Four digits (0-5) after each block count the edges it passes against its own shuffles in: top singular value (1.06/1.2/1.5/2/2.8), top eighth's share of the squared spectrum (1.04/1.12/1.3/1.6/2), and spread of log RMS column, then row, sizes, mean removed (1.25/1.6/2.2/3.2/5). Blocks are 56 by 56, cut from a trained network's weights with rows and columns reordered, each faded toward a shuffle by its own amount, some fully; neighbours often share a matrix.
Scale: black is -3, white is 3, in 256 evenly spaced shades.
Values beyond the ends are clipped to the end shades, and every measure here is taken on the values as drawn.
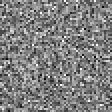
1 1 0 0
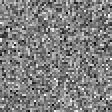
0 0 0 0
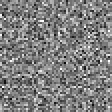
3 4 2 0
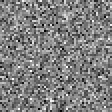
0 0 0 0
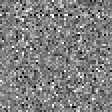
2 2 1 0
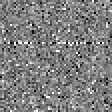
2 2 1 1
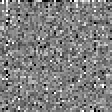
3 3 2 1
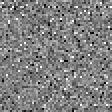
1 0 0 0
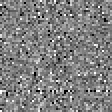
2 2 2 1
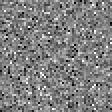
0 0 0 0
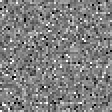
1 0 0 0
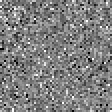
1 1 1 0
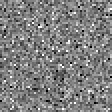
0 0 0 0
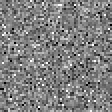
1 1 0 0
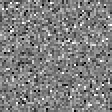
0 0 0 0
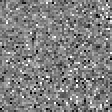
1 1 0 0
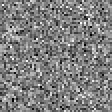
2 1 0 0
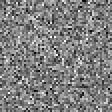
1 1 0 0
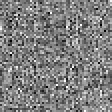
3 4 2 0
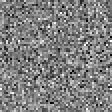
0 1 0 0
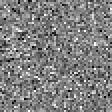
1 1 1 1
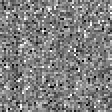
1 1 0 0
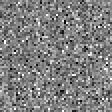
1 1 0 0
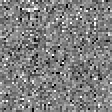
1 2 1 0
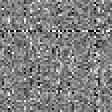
3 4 3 2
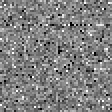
1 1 0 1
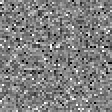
1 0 0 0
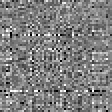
3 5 2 3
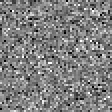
2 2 0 1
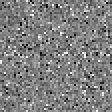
1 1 0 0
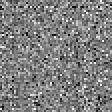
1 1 1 1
